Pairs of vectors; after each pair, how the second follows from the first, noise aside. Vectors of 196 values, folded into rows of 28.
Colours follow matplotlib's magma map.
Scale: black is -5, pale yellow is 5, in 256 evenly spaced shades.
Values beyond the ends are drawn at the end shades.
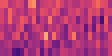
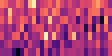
scaled up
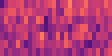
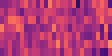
shuffled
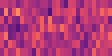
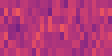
shrunk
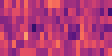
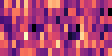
scaled up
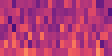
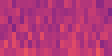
shrunk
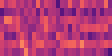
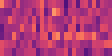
shuffled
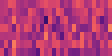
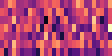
scaled up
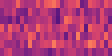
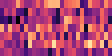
scaled up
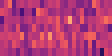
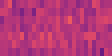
shrunk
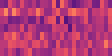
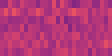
shrunk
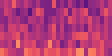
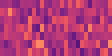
shuffled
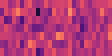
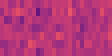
shrunk
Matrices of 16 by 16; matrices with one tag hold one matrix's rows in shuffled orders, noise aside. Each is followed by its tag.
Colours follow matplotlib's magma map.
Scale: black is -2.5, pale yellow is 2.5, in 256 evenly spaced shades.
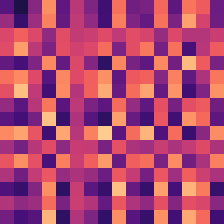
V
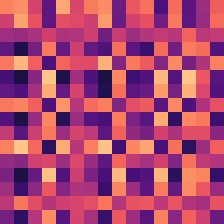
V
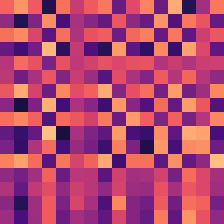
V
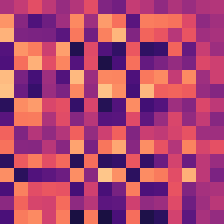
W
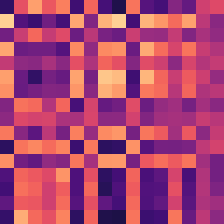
W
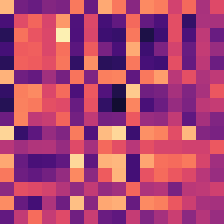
W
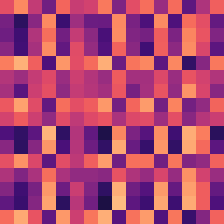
V
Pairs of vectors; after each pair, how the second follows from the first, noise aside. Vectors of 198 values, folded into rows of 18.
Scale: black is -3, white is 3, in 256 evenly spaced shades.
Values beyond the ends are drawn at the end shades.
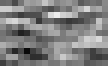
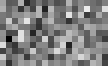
shuffled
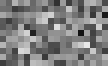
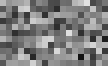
wrapped around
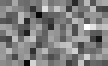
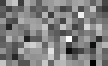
shuffled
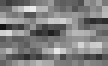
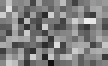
shuffled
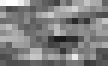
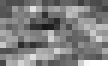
reversed
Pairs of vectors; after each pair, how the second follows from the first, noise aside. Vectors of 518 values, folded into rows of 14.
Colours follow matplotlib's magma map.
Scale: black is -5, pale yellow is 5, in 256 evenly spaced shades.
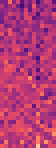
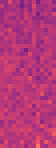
shrunk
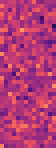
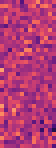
shuffled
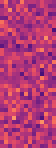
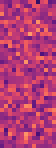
shuffled
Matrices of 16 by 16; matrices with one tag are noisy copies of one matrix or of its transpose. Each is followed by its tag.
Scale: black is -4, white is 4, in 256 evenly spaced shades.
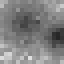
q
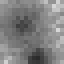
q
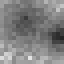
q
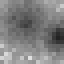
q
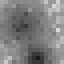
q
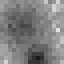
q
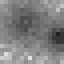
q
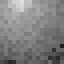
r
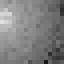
r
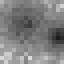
q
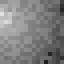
r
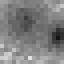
q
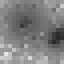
q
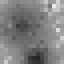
q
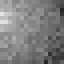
r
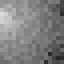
r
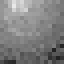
r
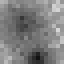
q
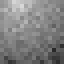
r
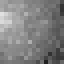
r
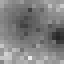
q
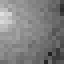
r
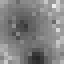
q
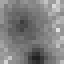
q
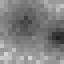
q
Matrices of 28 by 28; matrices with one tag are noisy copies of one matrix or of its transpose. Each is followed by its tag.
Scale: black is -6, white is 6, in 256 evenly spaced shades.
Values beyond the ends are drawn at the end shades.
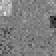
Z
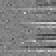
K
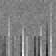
K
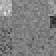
Z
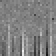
K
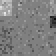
Z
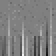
K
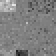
Z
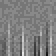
K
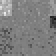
Z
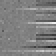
K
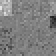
Z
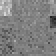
Z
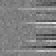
K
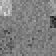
Z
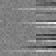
K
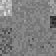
Z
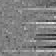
K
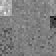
Z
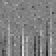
K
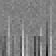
K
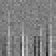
K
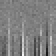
K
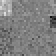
Z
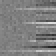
K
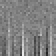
K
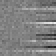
K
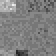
Z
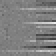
K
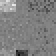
Z
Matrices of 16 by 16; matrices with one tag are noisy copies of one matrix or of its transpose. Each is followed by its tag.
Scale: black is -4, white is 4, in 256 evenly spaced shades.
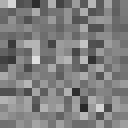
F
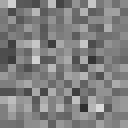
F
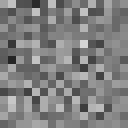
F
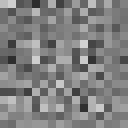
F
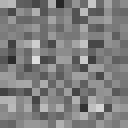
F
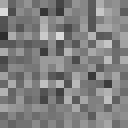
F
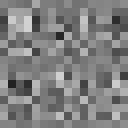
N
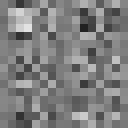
N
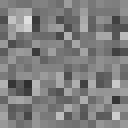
N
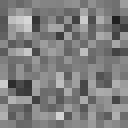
N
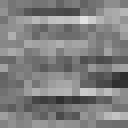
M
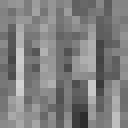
M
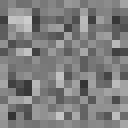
N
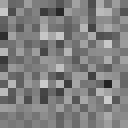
F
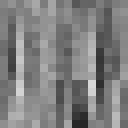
M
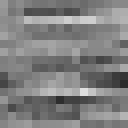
M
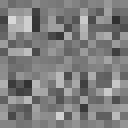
N
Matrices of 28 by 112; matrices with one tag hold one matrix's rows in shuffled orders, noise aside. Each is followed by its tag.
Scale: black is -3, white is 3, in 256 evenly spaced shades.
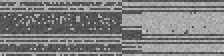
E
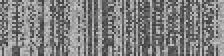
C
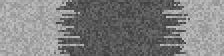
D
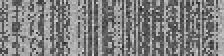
C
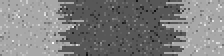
D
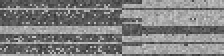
E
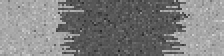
D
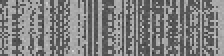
C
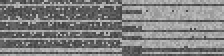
E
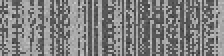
C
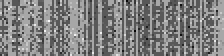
C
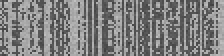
C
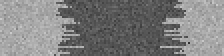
D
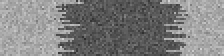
D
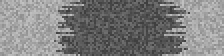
D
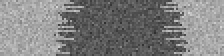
D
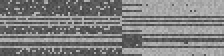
E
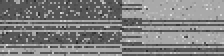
E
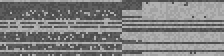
E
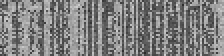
C
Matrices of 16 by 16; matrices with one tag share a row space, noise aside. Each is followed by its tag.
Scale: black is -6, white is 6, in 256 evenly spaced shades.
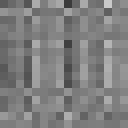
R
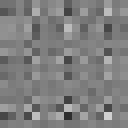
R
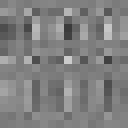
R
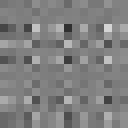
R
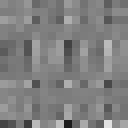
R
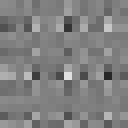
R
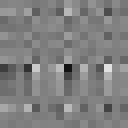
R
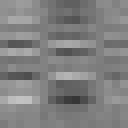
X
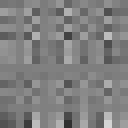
R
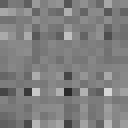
R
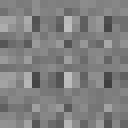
R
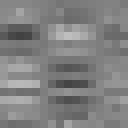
X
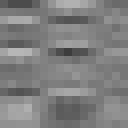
X
